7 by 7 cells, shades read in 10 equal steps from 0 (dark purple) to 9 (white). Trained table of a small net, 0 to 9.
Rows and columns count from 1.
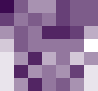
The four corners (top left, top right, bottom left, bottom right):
0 3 8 8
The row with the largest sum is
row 5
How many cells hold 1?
5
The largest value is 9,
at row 4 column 7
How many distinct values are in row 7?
5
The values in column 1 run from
0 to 8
